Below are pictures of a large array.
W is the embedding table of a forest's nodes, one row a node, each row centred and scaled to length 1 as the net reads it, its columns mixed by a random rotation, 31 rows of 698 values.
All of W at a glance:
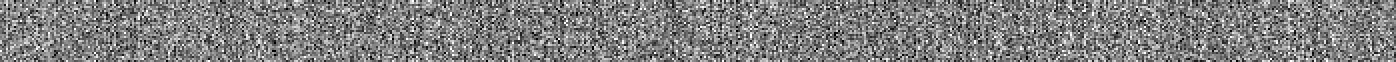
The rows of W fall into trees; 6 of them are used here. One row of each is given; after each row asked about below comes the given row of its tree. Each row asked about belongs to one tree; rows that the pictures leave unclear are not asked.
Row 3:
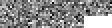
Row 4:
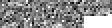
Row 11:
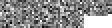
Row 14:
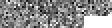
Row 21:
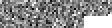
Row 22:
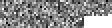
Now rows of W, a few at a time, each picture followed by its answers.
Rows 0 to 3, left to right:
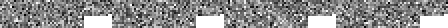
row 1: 3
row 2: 22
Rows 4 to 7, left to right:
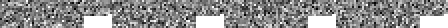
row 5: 21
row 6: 14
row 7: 14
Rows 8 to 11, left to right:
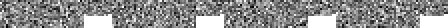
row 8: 11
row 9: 3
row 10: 22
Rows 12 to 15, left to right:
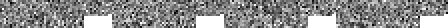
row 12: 22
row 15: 3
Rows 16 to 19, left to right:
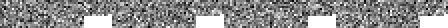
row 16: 22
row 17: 4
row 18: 22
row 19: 4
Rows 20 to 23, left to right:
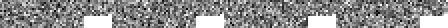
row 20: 21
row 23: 14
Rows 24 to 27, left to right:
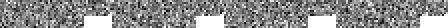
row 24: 14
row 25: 21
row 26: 3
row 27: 21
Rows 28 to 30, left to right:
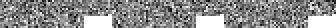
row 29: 11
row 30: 3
